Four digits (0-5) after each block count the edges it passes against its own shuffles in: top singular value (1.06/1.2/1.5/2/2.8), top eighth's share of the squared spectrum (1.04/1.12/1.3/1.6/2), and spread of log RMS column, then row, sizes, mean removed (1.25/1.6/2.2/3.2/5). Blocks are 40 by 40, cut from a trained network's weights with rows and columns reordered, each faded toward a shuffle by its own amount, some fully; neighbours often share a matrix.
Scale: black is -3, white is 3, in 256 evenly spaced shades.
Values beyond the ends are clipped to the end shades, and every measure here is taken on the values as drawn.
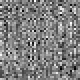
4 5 3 0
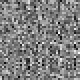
3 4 2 1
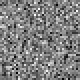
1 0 0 0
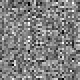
3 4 2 1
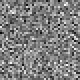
3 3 1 0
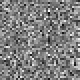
3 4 1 0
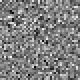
2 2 0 0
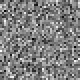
1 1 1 0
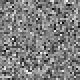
0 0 0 0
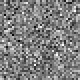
1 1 0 0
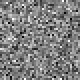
0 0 0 0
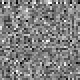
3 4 1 2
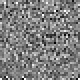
3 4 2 1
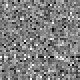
2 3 0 1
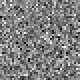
0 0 0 0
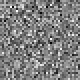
2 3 1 2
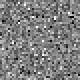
0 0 0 0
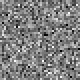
0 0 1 0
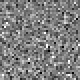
0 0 0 0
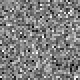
0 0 0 1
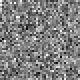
0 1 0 0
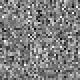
2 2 0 1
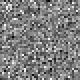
2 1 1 0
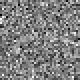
1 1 0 0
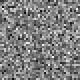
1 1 0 0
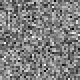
0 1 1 0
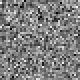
1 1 0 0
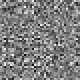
4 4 2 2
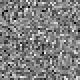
2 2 0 0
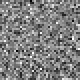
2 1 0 0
